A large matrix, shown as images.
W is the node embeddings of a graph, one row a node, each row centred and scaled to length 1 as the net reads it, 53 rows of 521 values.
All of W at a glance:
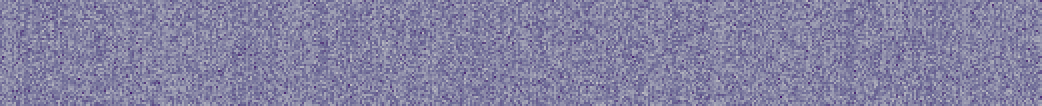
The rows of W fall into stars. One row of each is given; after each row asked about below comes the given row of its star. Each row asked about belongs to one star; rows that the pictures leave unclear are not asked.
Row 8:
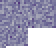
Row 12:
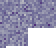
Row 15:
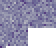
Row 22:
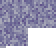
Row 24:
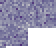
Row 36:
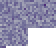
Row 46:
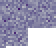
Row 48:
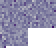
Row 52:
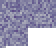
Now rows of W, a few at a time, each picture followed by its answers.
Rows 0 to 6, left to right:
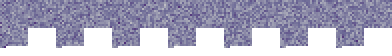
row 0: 36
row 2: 12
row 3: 12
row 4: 48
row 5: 15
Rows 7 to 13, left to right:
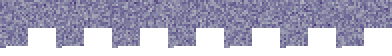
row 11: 12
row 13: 36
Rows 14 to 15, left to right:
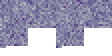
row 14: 22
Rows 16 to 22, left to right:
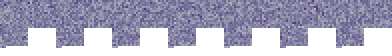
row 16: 15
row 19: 52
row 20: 22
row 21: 24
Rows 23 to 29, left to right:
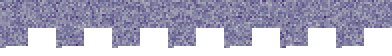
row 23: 15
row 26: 46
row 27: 15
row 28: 48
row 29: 46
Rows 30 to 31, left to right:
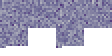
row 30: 15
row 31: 15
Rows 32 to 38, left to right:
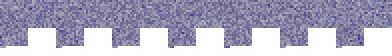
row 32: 48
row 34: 22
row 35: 48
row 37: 24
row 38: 24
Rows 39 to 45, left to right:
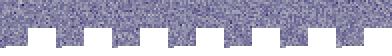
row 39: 46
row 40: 8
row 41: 52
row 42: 12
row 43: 24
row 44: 24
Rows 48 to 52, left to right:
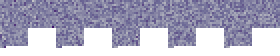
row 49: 36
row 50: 22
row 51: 8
